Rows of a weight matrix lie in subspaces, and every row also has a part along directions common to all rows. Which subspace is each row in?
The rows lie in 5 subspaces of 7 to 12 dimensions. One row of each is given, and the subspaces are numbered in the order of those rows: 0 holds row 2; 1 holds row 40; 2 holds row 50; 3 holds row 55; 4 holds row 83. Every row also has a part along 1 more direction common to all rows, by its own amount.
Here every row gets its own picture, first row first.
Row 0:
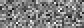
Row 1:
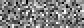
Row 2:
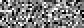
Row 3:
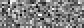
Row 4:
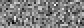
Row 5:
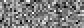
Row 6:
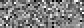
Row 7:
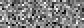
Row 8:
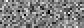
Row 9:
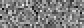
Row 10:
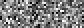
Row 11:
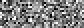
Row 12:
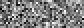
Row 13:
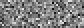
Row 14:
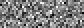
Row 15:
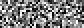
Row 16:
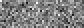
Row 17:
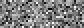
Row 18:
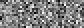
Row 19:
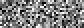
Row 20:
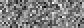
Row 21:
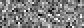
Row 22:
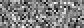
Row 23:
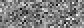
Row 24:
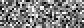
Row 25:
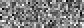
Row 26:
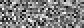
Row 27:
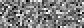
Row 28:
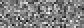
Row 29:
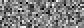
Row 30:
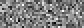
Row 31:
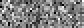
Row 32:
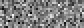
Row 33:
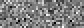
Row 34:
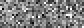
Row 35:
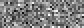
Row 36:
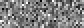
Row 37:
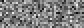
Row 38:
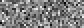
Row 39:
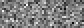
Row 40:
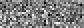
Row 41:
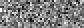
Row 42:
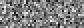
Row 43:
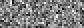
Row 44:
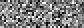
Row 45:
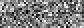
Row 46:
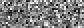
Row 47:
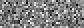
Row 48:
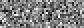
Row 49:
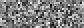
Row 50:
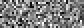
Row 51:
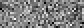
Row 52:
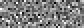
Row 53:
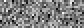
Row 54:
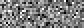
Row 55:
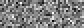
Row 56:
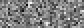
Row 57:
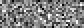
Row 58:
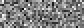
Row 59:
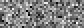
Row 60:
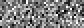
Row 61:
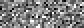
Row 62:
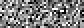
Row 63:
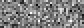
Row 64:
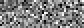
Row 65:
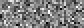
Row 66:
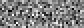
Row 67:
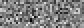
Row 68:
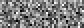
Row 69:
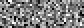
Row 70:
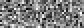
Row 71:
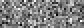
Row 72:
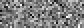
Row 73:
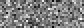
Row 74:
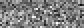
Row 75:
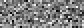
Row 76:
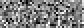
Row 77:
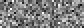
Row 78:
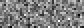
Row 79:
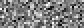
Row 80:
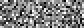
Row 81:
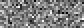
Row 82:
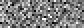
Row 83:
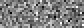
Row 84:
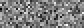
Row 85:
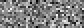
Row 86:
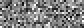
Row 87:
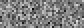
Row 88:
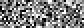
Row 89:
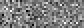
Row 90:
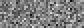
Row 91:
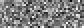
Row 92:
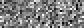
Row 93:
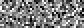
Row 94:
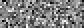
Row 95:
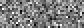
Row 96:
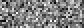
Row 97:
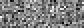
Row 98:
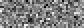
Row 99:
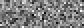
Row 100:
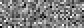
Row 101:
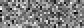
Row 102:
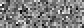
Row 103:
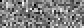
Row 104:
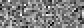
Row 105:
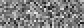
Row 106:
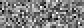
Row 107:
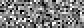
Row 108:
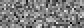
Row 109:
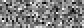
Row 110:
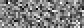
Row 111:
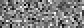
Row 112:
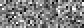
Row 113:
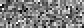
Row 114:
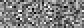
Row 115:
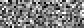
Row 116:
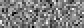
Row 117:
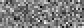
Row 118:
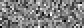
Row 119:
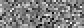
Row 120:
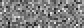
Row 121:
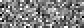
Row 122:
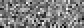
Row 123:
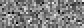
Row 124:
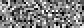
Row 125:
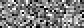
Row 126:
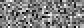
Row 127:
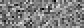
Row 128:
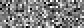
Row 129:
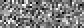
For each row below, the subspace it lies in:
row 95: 3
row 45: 1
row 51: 1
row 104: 1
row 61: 3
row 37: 0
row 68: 1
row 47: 3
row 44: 4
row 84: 2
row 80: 2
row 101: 2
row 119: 3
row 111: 1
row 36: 4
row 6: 2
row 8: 0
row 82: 0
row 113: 3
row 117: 1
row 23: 1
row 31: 4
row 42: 3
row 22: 0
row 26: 0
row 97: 0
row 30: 3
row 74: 1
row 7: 0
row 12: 0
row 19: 0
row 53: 4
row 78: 1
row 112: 3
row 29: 0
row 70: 2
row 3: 1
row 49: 4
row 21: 1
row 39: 1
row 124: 1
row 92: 0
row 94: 4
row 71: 2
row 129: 4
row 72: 2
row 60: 3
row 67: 2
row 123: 3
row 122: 2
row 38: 0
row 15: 1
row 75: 4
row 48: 0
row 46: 1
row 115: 2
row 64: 1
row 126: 1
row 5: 0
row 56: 1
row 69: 2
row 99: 1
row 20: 2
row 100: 4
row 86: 4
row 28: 0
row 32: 2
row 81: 2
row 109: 4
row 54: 0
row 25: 4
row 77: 4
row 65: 0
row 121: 0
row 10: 4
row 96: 4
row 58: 0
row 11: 0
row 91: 1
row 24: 0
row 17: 2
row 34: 3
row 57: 1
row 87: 0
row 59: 2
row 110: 1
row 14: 2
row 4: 2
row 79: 2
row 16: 4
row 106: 3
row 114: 0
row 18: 0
